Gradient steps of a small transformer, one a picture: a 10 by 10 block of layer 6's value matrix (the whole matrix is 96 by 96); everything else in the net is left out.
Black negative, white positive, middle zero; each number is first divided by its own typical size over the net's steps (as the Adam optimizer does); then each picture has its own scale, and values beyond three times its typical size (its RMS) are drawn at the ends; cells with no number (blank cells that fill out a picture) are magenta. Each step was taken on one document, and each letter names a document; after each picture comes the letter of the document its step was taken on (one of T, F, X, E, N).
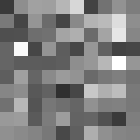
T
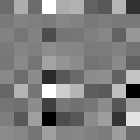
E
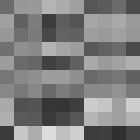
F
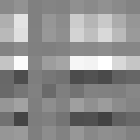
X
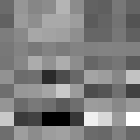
E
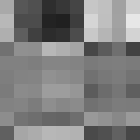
F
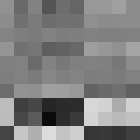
F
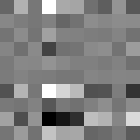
E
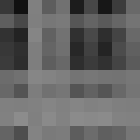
X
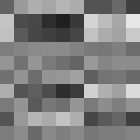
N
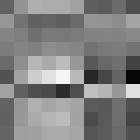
N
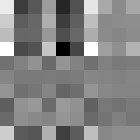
T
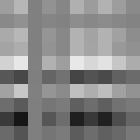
X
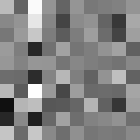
T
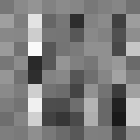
T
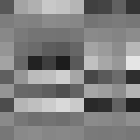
N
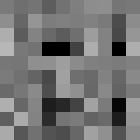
T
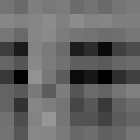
X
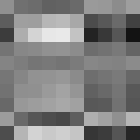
N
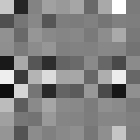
T
